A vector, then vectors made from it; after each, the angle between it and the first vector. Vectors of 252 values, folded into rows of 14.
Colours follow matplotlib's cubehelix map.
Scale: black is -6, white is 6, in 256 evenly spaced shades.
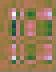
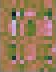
nearly opposite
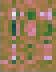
nearly parallel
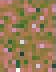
orthogonal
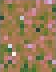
orthogonal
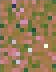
orthogonal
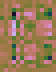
nearly opposite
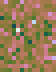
partly aligned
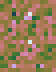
partly opposed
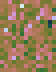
partly aligned
